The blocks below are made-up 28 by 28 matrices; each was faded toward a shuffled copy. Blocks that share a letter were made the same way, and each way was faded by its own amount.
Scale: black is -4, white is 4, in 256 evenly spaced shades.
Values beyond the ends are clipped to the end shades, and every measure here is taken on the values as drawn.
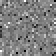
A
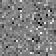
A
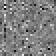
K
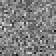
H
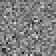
H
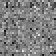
K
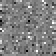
A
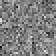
H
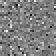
A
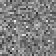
H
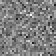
H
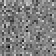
K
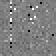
A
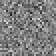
H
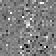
A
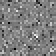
A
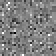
K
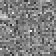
H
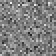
H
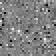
A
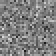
H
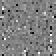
A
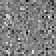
K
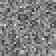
H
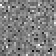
A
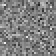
H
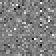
A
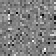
K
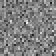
H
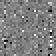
K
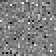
A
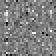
K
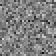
H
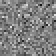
H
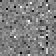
K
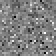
A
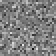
H
